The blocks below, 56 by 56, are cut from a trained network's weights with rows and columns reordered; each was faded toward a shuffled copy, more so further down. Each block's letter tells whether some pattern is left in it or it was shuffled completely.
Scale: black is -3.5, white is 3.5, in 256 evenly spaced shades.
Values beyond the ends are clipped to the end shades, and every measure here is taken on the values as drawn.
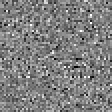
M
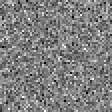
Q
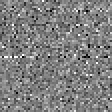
M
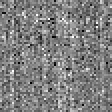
M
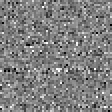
M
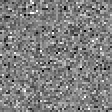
Q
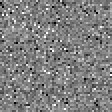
Q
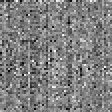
M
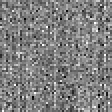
M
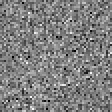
Q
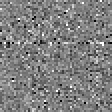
M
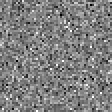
Q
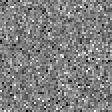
Q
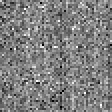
M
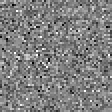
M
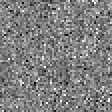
Q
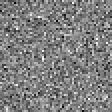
Q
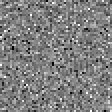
Q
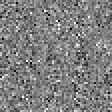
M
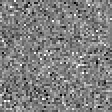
Q
